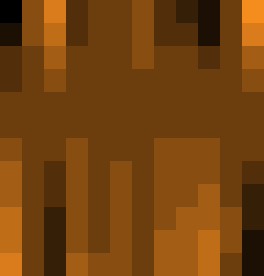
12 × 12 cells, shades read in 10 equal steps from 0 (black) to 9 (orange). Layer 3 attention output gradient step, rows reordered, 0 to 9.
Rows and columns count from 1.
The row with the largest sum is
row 12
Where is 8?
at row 1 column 3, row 2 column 12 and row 12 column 1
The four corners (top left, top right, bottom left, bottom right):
0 9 8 1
